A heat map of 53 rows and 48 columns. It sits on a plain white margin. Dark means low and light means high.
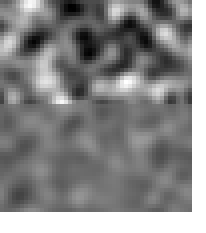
Grain: blotchy. Lone odd cells: none. Seam: horizontal, 50% of the way down, the bottom part calmer. Ninth with the lowest average: top middle.
